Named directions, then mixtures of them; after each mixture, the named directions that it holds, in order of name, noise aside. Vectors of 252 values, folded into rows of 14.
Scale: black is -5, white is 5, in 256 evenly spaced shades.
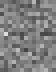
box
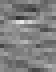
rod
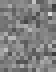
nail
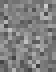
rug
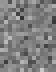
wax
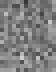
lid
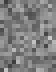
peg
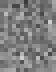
lid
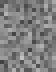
box, lid, rug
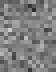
box, rod, rug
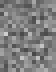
box, lid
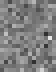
box, peg, wax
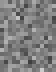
wax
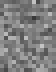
box, nail, rug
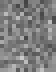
lid, wax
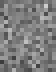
rug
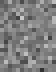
wax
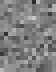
box, nail, peg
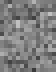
nail, peg, rod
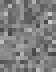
lid, nail, peg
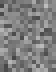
box, rug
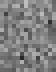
lid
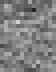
lid, rod, rug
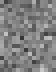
box, peg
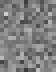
lid, nail, rug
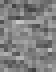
lid, peg, rod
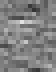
rod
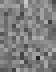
lid
